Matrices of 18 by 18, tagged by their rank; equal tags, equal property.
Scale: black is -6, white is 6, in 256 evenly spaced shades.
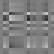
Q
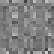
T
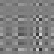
Q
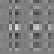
Q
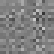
T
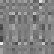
T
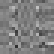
T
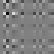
Q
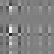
Q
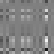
Q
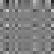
Q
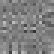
T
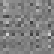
T
